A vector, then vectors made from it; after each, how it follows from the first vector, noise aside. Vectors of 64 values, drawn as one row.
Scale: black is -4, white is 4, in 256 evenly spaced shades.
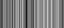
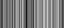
copied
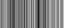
wrapped around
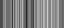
copied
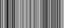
wrapped around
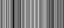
wrapped around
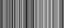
copied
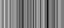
wrapped around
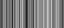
copied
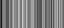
wrapped around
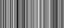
wrapped around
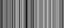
copied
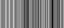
wrapped around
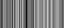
copied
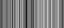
copied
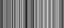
copied
